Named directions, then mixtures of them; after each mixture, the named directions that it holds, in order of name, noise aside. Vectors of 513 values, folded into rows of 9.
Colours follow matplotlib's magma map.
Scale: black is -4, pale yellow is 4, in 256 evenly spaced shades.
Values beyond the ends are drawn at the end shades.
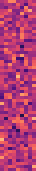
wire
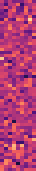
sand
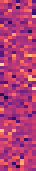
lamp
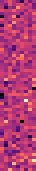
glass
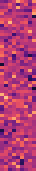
lamp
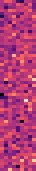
glass, lamp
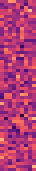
wire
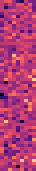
glass, lamp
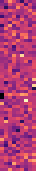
glass, wire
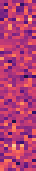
sand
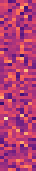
sand, wire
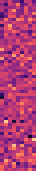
glass, sand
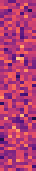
wire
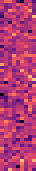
glass, lamp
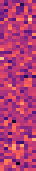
sand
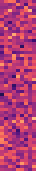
lamp, wire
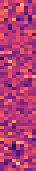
sand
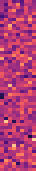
glass, sand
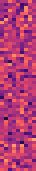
sand, wire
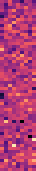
glass, sand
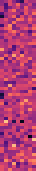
glass, sand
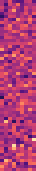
glass, sand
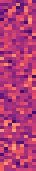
lamp, sand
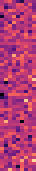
glass, lamp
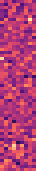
sand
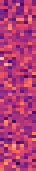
sand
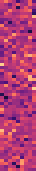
lamp
